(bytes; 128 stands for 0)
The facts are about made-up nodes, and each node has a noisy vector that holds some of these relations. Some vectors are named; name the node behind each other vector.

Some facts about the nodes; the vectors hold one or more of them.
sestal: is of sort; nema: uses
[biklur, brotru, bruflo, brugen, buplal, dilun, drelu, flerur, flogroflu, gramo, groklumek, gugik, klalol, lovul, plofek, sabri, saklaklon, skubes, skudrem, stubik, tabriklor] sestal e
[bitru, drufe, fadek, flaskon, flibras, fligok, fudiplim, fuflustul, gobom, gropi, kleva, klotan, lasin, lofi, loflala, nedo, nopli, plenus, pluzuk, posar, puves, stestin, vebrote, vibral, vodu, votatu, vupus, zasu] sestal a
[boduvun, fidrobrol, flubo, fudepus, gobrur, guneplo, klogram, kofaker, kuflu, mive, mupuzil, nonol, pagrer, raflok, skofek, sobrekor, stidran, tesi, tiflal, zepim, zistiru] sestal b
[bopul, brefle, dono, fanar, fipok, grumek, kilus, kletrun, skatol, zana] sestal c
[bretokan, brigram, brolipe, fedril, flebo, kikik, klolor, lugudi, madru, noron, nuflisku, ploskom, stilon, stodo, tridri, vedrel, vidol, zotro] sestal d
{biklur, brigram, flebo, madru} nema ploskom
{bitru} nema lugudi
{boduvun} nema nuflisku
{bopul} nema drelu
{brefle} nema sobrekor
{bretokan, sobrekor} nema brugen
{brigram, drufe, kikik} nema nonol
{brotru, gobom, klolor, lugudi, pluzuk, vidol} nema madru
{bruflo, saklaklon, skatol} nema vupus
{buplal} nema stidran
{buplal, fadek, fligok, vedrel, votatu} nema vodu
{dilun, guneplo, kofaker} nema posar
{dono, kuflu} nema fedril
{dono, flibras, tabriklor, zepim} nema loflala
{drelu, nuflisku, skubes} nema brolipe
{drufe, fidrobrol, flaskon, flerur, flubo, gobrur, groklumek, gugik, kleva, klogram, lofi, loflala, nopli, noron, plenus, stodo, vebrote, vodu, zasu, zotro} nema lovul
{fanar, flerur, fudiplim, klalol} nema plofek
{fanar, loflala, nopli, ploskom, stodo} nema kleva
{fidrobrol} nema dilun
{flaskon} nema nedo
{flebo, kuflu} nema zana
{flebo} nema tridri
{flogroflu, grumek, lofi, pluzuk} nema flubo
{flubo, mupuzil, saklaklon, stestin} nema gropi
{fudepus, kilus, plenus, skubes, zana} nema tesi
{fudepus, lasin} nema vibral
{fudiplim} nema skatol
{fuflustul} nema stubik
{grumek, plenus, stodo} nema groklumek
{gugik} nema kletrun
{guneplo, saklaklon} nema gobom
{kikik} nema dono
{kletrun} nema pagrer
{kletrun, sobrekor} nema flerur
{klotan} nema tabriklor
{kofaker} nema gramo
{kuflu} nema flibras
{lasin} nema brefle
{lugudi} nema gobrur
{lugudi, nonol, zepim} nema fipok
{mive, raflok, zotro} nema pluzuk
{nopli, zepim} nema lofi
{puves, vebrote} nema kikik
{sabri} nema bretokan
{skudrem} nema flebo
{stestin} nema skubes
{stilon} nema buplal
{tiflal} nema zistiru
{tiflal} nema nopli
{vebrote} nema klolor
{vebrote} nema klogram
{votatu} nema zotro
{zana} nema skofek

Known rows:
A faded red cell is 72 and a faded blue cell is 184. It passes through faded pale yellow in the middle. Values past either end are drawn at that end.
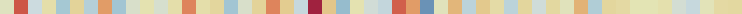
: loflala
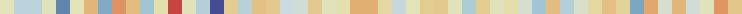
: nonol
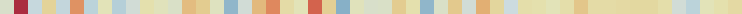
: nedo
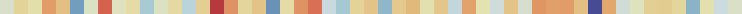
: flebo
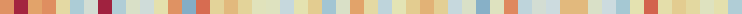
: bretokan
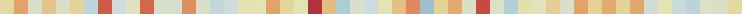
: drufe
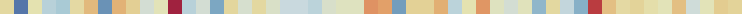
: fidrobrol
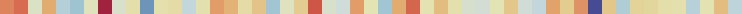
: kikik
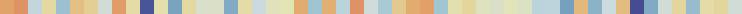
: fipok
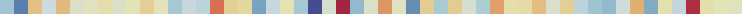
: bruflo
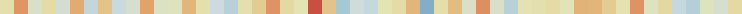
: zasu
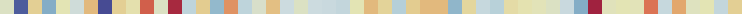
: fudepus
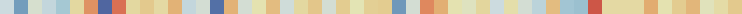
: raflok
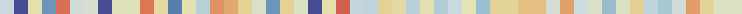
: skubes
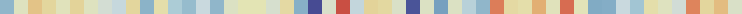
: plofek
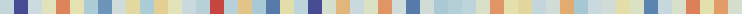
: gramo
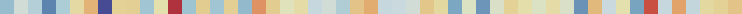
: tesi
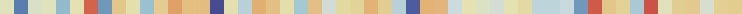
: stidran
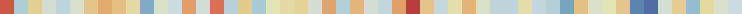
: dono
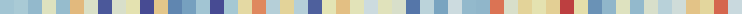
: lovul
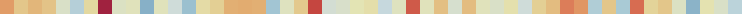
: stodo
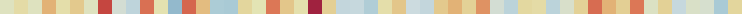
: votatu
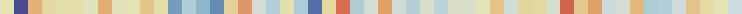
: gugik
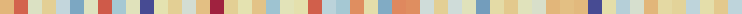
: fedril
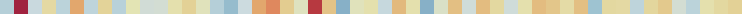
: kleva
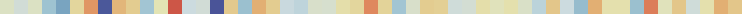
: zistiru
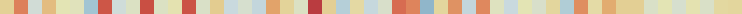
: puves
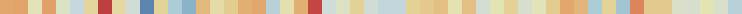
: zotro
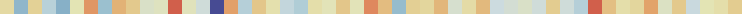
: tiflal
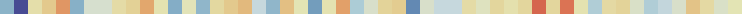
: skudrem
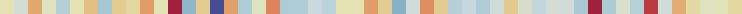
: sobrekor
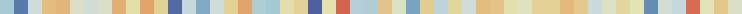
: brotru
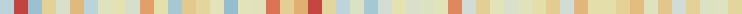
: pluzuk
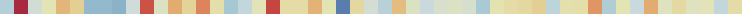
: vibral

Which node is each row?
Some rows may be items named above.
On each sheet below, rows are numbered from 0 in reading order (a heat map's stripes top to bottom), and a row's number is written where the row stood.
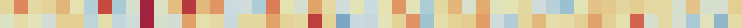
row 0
fuflustul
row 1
plenus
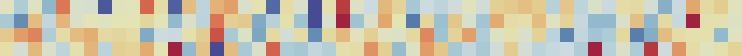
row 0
drelu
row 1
bruflo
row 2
skatol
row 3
sobrekor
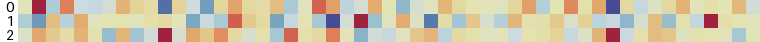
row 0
madru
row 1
bruflo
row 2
lasin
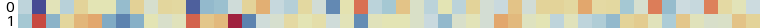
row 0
flogroflu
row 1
posar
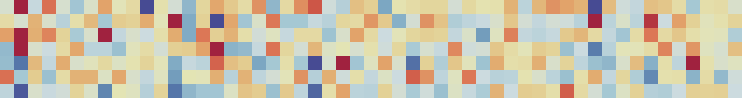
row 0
ploskom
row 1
sobrekor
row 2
bretokan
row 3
vupus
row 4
bruflo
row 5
grumek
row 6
groklumek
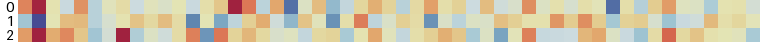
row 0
nuflisku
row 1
biklur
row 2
bretokan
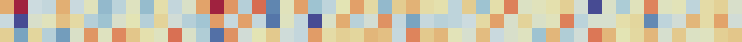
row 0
brolipe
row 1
dilun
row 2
zepim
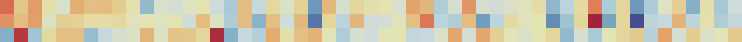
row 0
kletrun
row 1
brefle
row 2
gobom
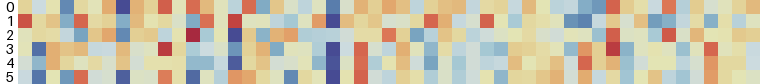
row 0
boduvun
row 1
bopul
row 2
pagrer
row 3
sabri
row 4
flerur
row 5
skubes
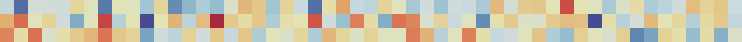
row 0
groklumek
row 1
fedril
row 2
fanar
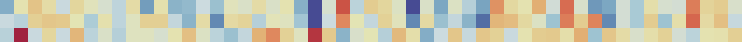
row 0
plofek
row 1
brugen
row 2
kleva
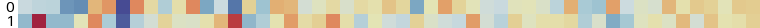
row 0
flubo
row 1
gropi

